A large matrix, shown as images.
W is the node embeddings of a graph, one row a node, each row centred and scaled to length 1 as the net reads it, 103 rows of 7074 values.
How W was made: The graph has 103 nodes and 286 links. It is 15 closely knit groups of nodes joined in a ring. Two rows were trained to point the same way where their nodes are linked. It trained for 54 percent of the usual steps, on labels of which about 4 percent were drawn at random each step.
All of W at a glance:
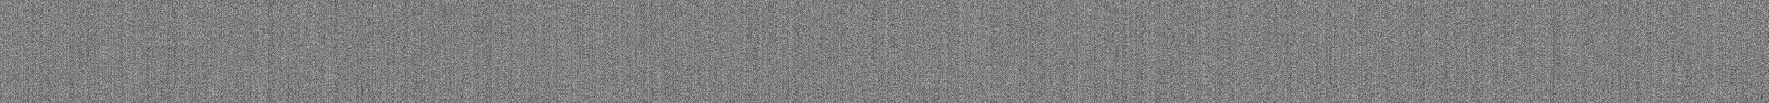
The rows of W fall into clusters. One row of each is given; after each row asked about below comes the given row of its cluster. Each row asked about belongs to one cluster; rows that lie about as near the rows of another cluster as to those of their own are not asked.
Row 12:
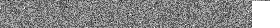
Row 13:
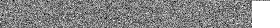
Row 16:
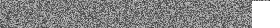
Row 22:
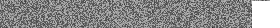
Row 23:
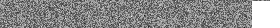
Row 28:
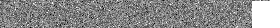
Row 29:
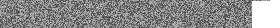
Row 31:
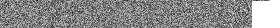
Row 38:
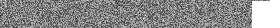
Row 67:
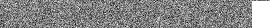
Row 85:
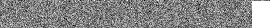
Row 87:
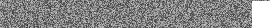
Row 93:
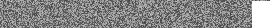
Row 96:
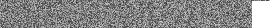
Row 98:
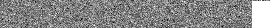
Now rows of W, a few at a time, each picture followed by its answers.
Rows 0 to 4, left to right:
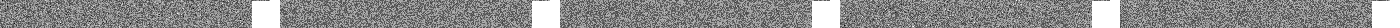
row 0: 96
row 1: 87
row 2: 23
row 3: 23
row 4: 67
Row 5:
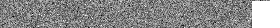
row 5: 28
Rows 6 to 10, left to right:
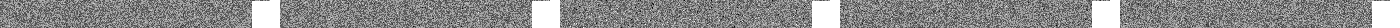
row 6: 28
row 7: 16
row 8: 87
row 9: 13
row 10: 85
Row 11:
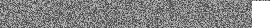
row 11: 13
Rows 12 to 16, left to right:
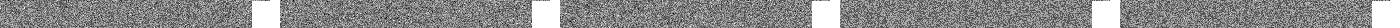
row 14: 29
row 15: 16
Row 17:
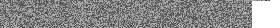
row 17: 12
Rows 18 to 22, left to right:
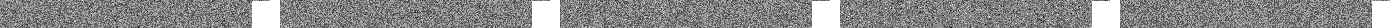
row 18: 87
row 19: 85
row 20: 67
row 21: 31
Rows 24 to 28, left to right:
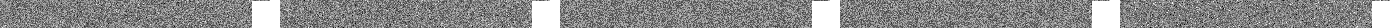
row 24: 85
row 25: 87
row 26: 31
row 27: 38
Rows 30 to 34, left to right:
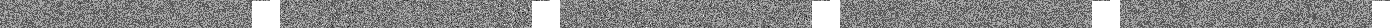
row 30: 13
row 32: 23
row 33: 23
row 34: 12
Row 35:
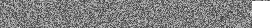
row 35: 28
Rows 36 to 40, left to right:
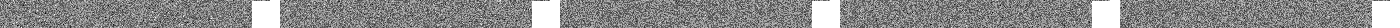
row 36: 12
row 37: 85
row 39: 87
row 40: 23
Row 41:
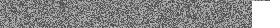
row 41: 12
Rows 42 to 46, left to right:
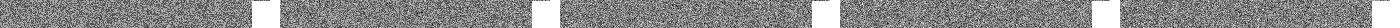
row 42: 85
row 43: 16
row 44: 31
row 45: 96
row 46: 87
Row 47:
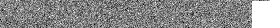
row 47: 87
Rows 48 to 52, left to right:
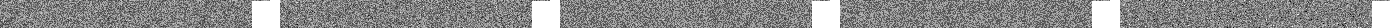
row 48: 29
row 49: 38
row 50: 22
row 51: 29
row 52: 87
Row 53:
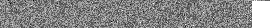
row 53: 12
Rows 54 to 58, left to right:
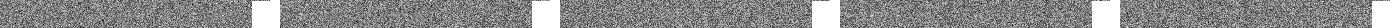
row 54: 13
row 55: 29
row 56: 22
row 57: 29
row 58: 16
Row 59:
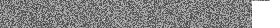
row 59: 22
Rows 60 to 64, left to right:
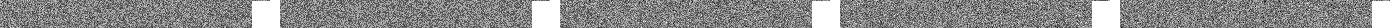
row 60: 93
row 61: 96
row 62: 16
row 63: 31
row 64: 16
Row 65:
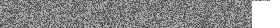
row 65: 29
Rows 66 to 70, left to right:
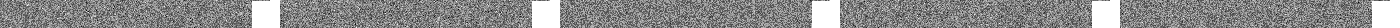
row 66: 98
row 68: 38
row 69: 98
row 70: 85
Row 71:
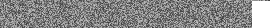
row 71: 12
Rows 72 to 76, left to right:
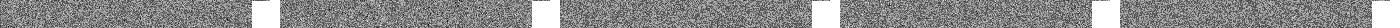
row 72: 67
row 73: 23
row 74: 98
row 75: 16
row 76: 93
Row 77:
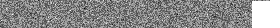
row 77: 16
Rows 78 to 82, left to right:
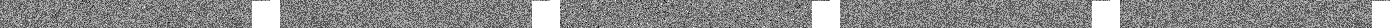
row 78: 98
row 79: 22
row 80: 96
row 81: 13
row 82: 98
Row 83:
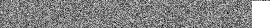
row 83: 98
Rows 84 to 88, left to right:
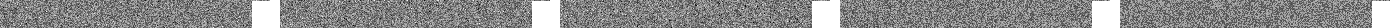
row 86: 93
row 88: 13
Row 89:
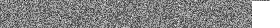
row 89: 67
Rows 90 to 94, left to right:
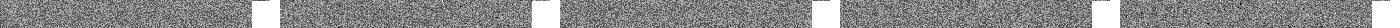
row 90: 67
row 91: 13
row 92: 23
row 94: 93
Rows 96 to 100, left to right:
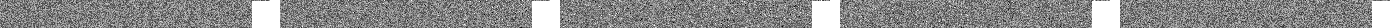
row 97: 96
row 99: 13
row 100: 85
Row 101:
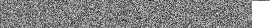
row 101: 67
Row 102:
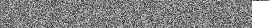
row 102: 31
